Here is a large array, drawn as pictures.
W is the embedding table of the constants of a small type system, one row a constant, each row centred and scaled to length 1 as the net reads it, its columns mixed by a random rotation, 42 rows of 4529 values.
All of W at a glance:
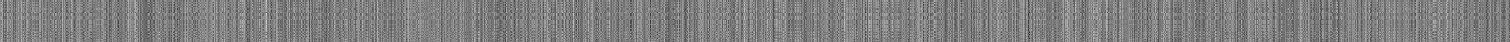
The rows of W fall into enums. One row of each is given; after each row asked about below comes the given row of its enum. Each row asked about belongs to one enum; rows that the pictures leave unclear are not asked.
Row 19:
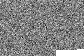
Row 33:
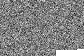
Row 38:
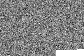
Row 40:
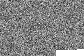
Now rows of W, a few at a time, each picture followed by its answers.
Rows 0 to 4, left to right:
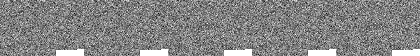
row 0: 33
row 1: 33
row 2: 40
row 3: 33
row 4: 40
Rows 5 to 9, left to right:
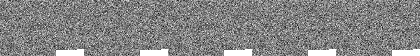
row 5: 40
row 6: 33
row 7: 40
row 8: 19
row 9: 19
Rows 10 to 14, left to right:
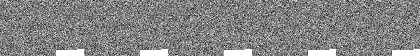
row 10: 40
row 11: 40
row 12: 38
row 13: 33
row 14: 33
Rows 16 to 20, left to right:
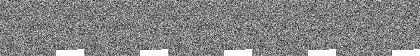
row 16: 40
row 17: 40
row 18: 40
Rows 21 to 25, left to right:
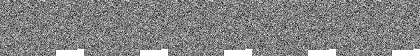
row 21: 33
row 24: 19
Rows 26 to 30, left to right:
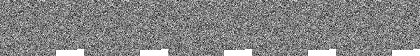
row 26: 33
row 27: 33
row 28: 40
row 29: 33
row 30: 33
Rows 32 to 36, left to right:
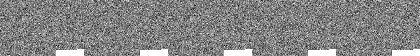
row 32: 38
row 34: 38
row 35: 40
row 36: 33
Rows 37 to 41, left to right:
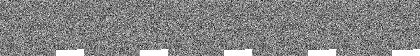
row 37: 40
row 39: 19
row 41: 19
